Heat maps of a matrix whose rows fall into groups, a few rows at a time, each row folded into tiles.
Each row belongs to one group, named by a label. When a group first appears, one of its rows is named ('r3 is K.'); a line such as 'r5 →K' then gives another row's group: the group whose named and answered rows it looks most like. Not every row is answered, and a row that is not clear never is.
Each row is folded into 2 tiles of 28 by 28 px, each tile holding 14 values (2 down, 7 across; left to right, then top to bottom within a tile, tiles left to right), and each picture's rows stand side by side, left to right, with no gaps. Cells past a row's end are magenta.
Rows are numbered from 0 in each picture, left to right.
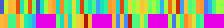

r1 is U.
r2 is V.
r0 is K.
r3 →V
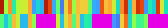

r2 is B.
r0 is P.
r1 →B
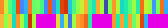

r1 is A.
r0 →V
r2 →V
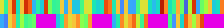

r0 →B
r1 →U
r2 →U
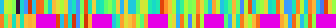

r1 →V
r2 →U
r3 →P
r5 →P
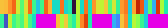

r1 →A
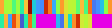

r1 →U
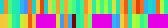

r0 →A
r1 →V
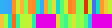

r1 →K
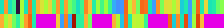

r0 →A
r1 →V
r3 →V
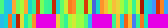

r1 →K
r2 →P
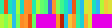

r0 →A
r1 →P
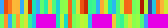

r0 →K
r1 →B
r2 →K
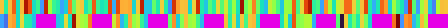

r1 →U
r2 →K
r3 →K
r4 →V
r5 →B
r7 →P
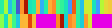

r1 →P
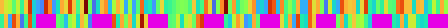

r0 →P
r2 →V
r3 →U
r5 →V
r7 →K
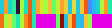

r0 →A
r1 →P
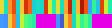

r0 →B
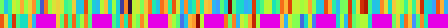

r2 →U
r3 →A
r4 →A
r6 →B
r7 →P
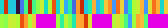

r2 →A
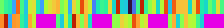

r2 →A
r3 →K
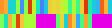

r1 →P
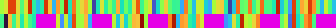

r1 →V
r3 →P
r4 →U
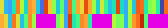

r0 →P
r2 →A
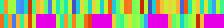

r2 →K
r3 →V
